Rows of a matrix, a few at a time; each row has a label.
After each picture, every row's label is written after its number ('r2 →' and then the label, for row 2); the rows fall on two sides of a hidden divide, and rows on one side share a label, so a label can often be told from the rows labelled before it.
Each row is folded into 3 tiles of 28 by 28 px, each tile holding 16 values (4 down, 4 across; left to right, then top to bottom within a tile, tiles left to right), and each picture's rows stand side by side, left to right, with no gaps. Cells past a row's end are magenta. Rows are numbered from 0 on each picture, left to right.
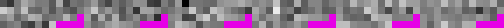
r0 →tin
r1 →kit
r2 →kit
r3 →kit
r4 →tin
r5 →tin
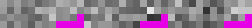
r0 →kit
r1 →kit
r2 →kit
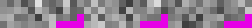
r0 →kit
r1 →kit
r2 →tin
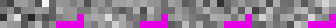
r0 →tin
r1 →kit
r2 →kit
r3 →kit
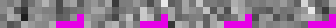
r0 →tin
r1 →kit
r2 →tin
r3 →kit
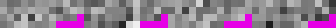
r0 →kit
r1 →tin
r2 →kit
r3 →tin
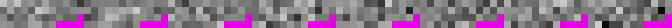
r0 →tin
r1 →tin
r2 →tin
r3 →tin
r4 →tin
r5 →tin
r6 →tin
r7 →tin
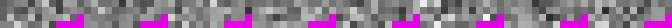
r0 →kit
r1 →kit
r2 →kit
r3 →kit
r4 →tin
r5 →kit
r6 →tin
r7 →kit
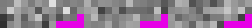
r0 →tin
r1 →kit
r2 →kit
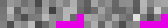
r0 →kit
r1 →kit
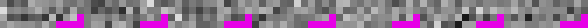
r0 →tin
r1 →kit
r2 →kit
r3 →tin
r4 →kit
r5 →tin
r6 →tin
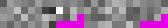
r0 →kit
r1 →tin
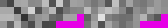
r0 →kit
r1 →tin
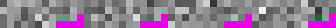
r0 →tin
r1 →kit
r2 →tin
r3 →tin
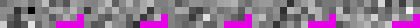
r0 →kit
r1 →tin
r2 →tin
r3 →kit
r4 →kit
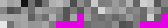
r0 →kit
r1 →kit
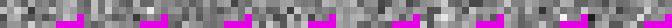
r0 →kit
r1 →kit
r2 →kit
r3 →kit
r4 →kit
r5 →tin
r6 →kit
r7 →kit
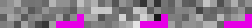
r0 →tin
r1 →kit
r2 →kit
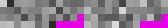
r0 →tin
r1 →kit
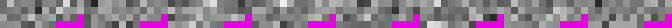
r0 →kit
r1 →tin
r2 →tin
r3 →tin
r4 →tin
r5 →kit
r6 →kit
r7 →tin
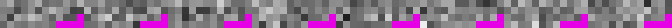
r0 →tin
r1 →kit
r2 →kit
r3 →tin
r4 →tin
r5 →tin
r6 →tin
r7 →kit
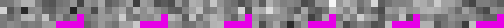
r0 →tin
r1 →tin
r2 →kit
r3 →tin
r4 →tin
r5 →tin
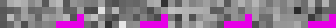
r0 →kit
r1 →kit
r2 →tin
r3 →tin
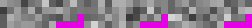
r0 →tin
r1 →tin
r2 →kit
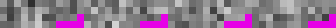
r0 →tin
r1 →tin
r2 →tin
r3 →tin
